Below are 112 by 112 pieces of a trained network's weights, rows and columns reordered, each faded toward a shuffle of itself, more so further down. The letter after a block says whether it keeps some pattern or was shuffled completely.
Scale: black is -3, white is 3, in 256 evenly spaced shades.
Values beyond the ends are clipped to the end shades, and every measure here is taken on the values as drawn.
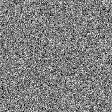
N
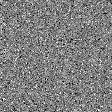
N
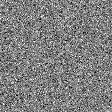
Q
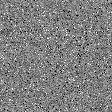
Q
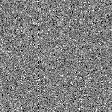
N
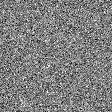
Q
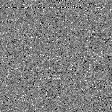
N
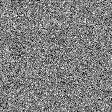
Q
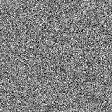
N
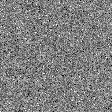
Q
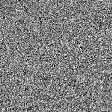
N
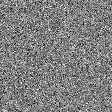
Q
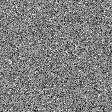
Q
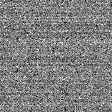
N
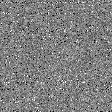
N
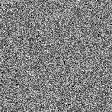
N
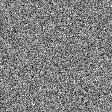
Q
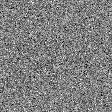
Q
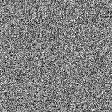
N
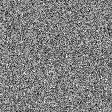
Q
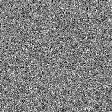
N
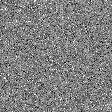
Q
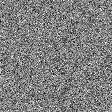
Q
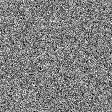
Q
